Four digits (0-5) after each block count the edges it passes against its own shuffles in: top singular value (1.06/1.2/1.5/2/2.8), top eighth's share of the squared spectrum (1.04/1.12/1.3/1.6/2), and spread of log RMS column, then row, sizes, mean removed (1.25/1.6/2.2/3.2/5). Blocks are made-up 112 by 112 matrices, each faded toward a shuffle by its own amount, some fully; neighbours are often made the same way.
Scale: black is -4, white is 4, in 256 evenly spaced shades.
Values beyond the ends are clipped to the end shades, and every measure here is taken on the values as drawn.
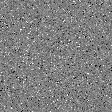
0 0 0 0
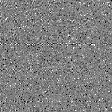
4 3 1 2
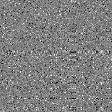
4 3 1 2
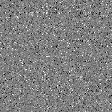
3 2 1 1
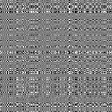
5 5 4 5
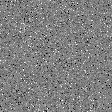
1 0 0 0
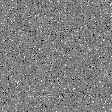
2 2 0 1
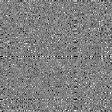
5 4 2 3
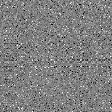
4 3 1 2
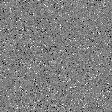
3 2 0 1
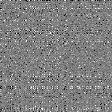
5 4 2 3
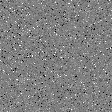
1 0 0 0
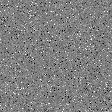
0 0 0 0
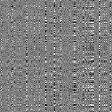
5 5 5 3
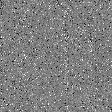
3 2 1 0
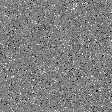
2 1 0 0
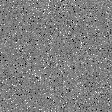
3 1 1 0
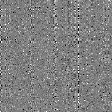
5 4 3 1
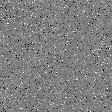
0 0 0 0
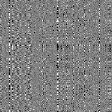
5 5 4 2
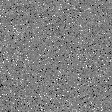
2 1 0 0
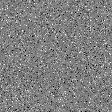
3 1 0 0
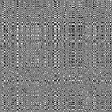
5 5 4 4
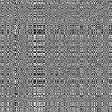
5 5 4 4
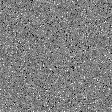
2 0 0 0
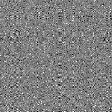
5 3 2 2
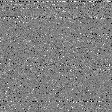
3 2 0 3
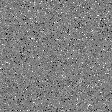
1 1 0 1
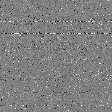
3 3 0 2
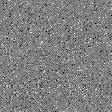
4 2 0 1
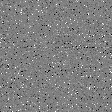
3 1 0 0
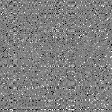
5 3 2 2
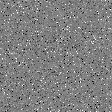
2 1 0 0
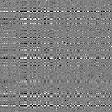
5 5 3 4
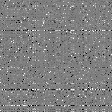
5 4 1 2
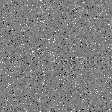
3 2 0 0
